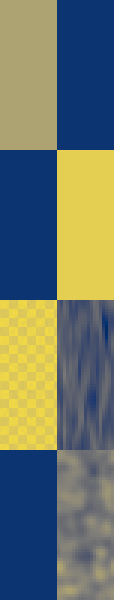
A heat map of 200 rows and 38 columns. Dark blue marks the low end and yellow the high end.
The table splits into 4 rows of 2 panels. Panel 1,1: high, flat. Panel 1,2: very low, flat. Panel 2,1: very low, flat. Panel 2,2: very high, flat. Panel 3,1: very high, checkered, faint in contrast. Panel 3,2: low, streaked downward. Panel 4,1: very low, flat. Panel 4,2: middling, blotchy.
